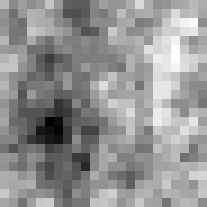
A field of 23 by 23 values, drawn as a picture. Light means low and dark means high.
The top right is the ninth with the lowest average. On average the colour sits 40% of the way up the scale. The ninth with the highest average is the middle left. No row or column stands out.
